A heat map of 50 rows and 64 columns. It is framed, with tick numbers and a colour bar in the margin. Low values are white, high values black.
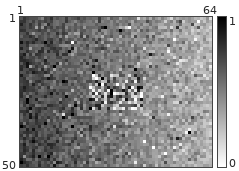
Stripes: none. Slope: up to the left. Odd patch: rougher, in the centre. Roughest part: centre.
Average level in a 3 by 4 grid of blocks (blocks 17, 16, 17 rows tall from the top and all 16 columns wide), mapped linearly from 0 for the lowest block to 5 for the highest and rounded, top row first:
5320 | 5310 | 5320
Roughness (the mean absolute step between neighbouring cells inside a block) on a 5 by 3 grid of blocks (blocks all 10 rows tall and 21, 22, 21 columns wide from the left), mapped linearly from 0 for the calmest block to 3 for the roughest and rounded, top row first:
0 0 0
0 0 0
0 3 0
0 0 0
0 0 0
